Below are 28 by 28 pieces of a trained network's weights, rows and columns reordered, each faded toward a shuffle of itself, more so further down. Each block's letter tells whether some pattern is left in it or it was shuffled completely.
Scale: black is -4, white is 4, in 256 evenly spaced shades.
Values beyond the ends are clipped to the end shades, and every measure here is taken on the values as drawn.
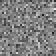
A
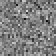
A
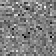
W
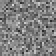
A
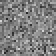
A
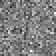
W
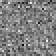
W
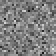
W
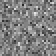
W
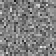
A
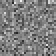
W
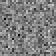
A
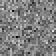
W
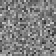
A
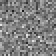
W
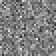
A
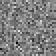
A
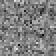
W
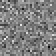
A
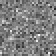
A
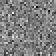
W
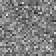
A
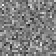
A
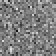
A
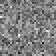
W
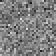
A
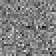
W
